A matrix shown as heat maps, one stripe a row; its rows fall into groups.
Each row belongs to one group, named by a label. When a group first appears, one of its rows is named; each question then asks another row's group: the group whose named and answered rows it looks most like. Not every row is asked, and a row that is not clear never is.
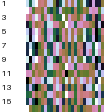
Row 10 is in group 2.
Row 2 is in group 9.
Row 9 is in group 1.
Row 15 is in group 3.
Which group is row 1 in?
1
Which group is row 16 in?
9
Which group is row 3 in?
1
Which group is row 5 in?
1
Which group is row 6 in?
1
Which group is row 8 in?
3
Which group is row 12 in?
2
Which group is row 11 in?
9
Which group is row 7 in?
3
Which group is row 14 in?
2
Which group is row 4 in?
2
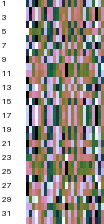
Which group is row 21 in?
2
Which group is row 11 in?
9
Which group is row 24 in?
9
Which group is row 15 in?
3
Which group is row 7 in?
1
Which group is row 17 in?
1
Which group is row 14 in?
2
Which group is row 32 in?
1
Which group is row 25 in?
9
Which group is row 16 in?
1
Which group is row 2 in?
1
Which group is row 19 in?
3
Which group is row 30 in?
9
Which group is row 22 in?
3
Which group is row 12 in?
2
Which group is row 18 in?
1
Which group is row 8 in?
3
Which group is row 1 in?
3
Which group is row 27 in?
2
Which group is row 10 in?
9
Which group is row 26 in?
3
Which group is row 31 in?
1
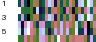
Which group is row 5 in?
1
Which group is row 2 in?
9
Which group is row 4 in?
1
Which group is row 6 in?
2
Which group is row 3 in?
3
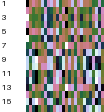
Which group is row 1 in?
2
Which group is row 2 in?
9
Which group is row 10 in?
1
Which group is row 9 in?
1
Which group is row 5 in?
2
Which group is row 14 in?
9
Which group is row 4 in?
9
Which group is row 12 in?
3
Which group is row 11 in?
3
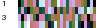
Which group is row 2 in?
3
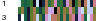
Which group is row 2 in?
3
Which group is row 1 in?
9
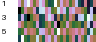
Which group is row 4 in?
9
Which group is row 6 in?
3
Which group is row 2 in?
2
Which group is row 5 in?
2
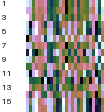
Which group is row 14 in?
1
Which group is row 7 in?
9
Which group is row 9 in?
9
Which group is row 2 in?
9
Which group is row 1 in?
9
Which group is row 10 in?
2
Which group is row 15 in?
1
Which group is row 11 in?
1
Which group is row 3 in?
9
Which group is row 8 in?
3
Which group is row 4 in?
1
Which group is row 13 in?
9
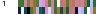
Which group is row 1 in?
2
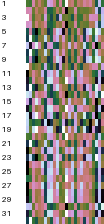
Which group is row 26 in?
2
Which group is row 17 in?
1
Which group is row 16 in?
2
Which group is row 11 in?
2
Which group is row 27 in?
2
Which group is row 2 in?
9
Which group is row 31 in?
2
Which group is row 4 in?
9
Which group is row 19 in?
1
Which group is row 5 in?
3
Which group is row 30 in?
9
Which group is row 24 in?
2
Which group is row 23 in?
3
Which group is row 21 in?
3
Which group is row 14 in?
9
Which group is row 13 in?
3
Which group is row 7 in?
1
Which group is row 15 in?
1
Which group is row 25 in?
2
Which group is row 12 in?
2
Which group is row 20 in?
2
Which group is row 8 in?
3
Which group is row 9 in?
3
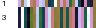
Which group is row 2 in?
3
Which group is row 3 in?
3
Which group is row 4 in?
3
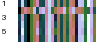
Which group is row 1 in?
3
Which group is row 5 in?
3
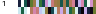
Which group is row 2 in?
1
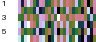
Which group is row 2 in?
9
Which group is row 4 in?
1
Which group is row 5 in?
9
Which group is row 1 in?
1
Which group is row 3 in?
2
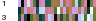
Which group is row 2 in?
2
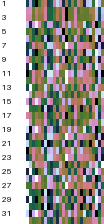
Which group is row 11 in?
2
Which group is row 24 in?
9
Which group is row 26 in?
1
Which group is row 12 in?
2
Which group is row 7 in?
2
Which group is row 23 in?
2
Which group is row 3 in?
9
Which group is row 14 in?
9
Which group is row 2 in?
9
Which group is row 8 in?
3
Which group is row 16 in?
9
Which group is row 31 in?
1
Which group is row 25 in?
3
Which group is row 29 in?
3
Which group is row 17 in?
9
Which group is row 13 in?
3
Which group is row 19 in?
1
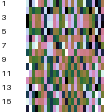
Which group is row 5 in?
9
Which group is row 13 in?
1
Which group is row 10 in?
3
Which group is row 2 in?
9
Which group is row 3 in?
2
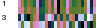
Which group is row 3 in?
3
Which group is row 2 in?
9
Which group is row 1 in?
9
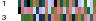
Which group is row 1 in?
3
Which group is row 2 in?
2
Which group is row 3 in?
9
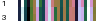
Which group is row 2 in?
3
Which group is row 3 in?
3
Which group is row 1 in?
3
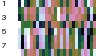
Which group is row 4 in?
9
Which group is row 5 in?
1
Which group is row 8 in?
9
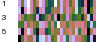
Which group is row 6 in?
2
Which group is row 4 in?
2
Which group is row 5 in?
1
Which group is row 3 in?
9
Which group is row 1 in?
1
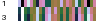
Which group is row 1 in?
1
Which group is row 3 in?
3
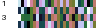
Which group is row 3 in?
9
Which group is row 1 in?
1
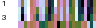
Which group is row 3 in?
1
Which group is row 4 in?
9
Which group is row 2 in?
1
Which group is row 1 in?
1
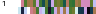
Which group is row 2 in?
1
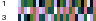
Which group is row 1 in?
9
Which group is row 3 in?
3
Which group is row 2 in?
1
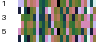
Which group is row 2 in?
3
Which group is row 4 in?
9
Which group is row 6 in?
3
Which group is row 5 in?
9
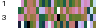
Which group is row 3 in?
9
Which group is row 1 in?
9
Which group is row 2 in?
2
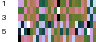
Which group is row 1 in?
9
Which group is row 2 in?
2
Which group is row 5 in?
3
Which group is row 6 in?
2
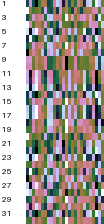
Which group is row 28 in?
9
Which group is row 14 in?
3
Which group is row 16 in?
1
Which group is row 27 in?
1
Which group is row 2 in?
9
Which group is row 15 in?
2
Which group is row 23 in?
1
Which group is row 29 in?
2
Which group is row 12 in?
1
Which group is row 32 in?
2
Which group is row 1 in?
3
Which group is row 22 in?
3
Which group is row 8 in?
2
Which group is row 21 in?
3
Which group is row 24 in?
2
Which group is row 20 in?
9
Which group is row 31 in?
3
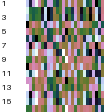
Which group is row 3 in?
9
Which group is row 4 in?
2
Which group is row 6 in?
3
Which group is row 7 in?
1
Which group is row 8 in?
1
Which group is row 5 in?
9
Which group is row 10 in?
2
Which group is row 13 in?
9
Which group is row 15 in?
1
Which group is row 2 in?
9
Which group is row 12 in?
9
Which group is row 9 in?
2
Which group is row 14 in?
1
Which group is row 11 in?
1
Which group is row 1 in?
1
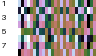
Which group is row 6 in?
1
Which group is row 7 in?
1
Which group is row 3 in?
1
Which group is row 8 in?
2
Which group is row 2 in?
3
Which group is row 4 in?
1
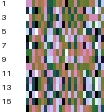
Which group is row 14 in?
1
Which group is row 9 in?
2
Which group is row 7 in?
3
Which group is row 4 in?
3
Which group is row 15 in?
3
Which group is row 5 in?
1
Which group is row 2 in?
3
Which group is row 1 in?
9
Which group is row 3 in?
9
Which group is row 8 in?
2
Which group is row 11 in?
1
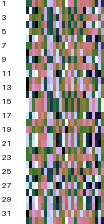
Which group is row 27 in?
1
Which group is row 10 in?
2
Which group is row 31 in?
2
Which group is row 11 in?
1
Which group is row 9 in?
3
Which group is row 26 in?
3
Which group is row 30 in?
1
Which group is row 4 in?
3
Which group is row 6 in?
1
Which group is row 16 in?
9
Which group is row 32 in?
2
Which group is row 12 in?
2
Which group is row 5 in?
9
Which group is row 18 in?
2
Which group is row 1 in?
2
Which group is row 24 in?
1
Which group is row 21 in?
1
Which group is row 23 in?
2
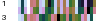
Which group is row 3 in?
9
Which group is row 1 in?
1
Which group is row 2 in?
1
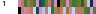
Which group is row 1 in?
9
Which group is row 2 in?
2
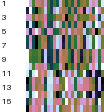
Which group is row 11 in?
1
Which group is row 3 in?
9
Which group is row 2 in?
3
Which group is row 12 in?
2
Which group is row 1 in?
9
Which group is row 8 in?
9
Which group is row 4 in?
3
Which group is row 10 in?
9
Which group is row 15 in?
2
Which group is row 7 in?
3
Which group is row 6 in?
3
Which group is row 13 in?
2
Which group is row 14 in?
1
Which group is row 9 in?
9
